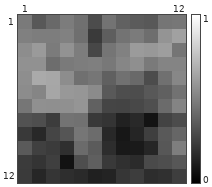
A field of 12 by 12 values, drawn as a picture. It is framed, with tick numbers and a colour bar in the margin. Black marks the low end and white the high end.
Average level on the scale: 40%. Grain: blotchy. Stripes: none. Seam: horizontal, 60% of the way down, the top part higher.
